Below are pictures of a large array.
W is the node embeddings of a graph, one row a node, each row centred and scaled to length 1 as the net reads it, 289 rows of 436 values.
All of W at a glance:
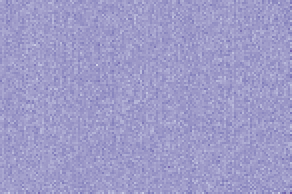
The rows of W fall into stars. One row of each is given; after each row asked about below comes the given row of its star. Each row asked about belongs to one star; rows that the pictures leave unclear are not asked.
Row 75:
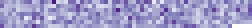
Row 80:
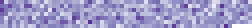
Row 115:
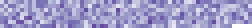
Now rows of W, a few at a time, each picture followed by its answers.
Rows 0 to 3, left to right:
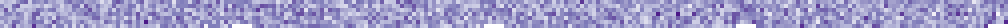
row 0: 75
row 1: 115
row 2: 115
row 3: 115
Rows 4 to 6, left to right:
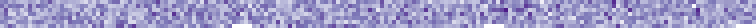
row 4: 115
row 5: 115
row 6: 80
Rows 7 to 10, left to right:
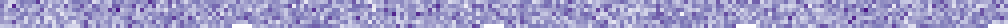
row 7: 75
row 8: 80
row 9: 115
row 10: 75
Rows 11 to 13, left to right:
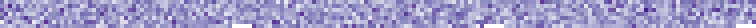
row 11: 80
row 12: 115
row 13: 75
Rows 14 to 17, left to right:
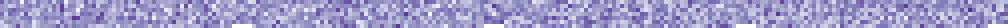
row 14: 80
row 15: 115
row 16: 80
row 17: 75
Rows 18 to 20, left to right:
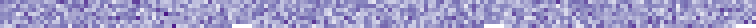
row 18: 80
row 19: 80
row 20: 75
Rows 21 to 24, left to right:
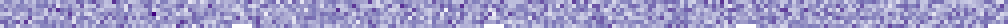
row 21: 115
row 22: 115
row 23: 75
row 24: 115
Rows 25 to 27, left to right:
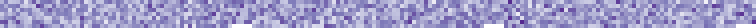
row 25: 115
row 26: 80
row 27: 115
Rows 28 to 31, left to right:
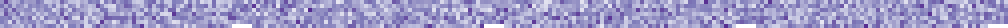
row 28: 115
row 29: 115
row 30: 80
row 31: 115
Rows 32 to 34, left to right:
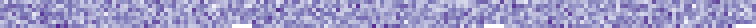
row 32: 80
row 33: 115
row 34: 80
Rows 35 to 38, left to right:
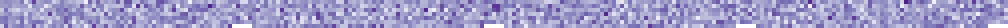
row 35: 115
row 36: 115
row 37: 80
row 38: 75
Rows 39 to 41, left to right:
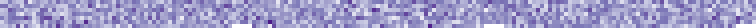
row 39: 80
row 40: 115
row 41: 80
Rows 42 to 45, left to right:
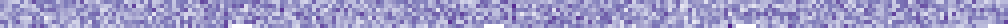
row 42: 75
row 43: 115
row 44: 80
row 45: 75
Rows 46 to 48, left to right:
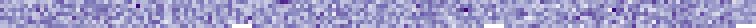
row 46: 80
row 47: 75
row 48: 75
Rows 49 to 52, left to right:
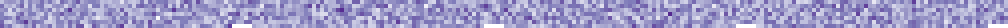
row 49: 115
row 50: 75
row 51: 80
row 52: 80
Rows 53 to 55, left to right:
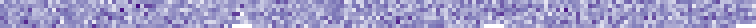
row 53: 115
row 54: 75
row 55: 80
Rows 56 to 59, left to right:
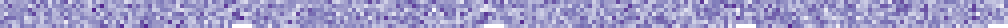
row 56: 115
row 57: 115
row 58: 115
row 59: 75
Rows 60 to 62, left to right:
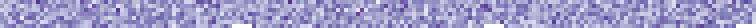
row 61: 75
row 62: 80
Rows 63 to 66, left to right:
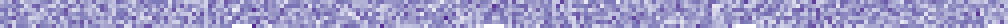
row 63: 115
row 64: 115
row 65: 80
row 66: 80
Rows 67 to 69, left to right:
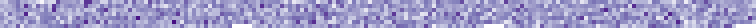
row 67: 80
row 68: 80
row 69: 80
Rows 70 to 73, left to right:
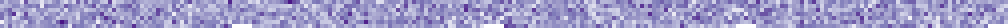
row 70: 80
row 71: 75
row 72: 115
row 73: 80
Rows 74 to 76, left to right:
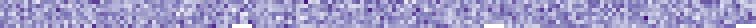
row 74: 115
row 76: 80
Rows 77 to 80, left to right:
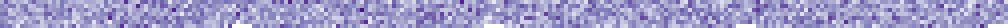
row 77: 115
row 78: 75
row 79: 80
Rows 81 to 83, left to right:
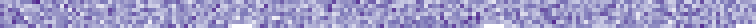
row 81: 75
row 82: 75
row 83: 80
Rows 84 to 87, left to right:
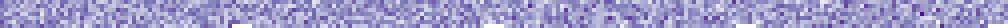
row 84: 115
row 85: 75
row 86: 80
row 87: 80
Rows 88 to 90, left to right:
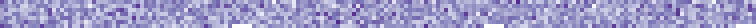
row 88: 115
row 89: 80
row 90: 115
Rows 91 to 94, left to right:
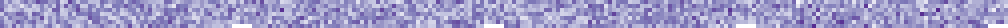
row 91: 75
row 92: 80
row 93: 75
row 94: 80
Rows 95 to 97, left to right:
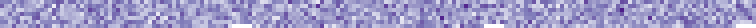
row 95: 75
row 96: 75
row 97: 75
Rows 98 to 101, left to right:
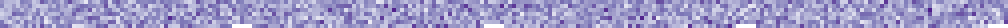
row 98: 75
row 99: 75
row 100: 80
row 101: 115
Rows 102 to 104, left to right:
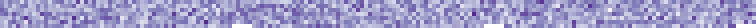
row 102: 80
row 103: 80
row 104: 75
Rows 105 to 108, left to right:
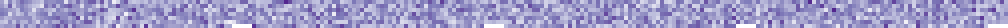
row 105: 80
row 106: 75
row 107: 80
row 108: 75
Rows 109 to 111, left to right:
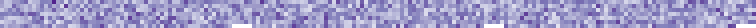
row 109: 75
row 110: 80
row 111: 75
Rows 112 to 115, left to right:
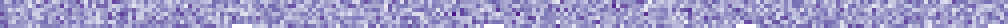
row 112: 115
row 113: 115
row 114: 80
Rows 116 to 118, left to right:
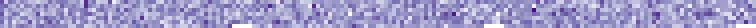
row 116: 80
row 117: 115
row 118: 115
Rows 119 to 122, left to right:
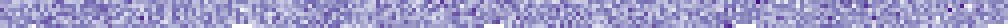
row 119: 80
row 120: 80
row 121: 80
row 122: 80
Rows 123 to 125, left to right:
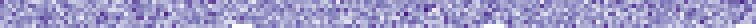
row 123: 80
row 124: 115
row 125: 115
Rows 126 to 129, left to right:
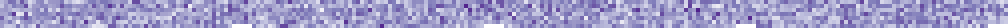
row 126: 80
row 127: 75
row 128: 80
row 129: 75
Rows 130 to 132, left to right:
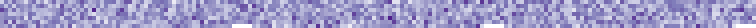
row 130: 115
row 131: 80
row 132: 75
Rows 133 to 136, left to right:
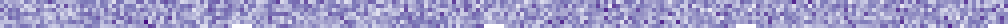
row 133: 75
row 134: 75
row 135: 80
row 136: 75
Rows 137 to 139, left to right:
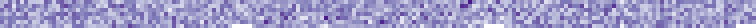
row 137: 80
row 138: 75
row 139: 80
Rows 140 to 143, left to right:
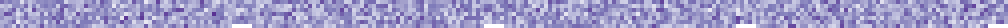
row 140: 80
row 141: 75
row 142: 80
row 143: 75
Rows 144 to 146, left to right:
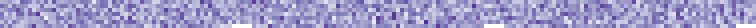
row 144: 75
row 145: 80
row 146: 115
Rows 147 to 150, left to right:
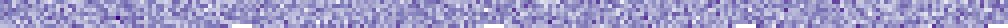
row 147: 80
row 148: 115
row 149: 80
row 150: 115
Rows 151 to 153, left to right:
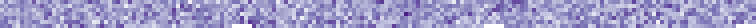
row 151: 115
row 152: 115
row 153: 115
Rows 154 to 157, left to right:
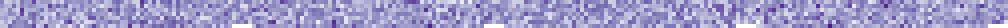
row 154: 75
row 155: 115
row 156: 75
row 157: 80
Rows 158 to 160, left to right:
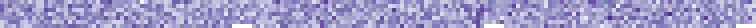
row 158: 80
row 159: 75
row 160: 80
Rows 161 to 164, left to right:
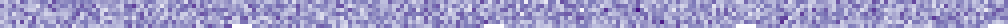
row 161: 75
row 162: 80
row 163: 80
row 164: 115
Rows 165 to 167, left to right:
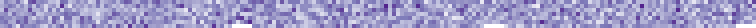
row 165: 115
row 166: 75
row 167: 115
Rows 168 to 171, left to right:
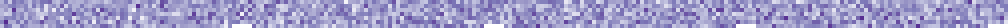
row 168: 115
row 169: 75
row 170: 75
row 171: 80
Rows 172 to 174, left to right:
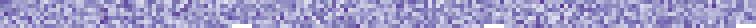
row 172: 80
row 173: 115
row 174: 75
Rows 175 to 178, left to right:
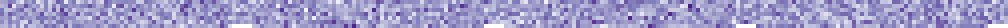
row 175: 80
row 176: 115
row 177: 80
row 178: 75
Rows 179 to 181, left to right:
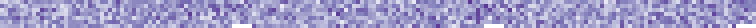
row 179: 75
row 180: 75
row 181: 115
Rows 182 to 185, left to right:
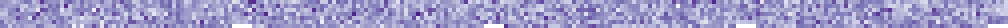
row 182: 75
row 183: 80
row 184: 75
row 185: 80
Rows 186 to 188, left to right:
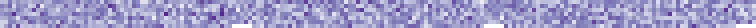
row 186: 80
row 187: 75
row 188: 80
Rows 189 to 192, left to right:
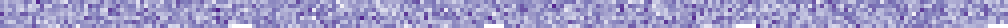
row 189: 75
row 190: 115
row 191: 75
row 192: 75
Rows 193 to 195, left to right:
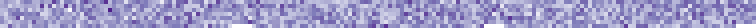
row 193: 75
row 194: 115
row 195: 115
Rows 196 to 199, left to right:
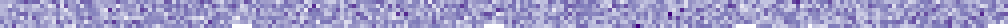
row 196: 75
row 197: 115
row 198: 80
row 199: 75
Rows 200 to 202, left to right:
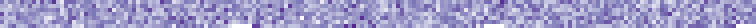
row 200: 75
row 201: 115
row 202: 80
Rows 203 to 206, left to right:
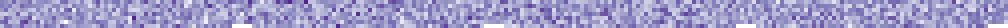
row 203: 115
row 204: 75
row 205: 80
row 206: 80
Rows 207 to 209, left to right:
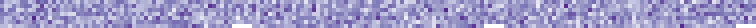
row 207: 75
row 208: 80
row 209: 115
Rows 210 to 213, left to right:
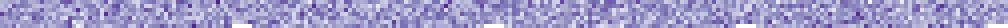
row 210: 75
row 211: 115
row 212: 80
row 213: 80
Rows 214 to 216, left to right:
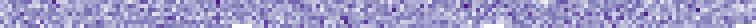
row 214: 75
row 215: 75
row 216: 80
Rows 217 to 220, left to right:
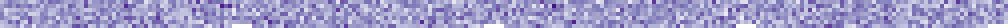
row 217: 80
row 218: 115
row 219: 75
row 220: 80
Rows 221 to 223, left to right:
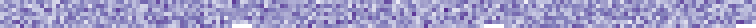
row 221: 115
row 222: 80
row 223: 80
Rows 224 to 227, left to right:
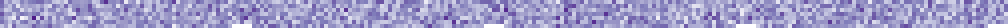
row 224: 75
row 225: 115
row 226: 80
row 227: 80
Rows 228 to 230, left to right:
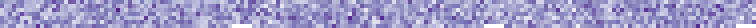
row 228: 75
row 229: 80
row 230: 75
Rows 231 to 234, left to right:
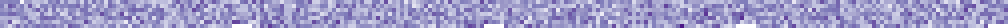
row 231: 80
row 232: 80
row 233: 115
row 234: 115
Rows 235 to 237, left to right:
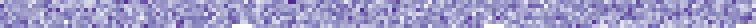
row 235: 115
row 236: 75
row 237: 80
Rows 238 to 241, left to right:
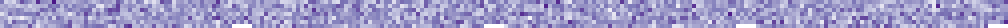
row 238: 75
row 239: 80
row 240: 75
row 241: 115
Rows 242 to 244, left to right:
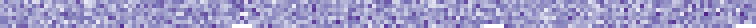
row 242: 115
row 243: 80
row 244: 115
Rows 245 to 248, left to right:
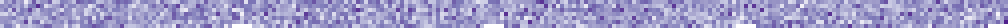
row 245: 115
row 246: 80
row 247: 75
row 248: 115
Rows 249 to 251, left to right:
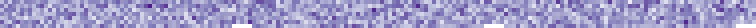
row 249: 115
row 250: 115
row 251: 75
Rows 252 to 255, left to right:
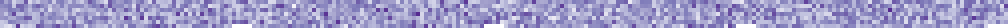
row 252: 80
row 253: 80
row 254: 75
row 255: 75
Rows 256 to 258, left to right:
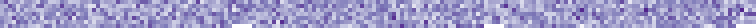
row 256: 115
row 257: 80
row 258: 75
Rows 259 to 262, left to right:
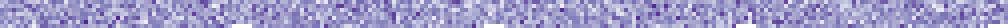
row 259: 80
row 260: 80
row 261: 115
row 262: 115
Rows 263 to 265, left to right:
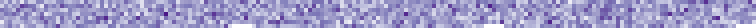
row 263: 80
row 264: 115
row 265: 80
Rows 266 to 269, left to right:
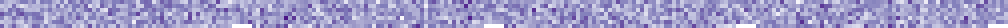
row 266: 75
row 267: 75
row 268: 115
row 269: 80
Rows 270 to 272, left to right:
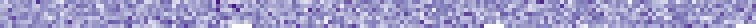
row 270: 75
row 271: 115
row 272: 75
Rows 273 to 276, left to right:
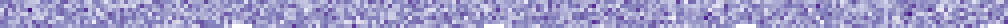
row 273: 115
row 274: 115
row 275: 80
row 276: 115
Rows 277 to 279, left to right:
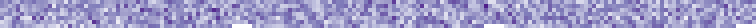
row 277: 75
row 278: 75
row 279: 80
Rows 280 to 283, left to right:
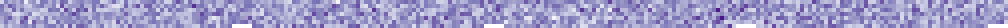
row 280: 115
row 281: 115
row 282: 75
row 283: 80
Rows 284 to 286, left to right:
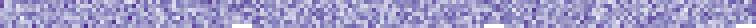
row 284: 75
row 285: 115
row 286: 115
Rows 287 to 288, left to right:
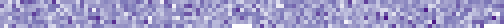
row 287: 75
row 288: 115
